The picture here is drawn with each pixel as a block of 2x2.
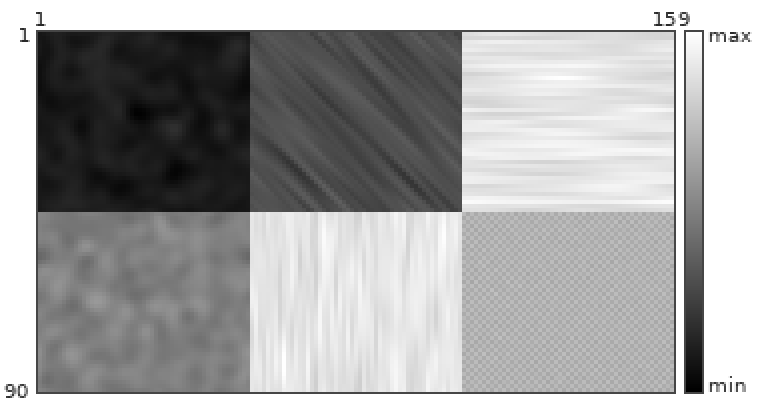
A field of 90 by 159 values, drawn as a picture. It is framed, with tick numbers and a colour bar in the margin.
The table splits into 2 rows of 3 panels. Panel 1,1: very low, blotchy, faint in contrast. Panel 1,2: low, slanting down to the right, faint in contrast. Panel 1,3: very high, streaked across, faint in contrast. Panel 2,1: middling, blotchy, faint in contrast. Panel 2,2: very high, streaked downward, faint in contrast. Panel 2,3: high, checkered, faint in contrast.
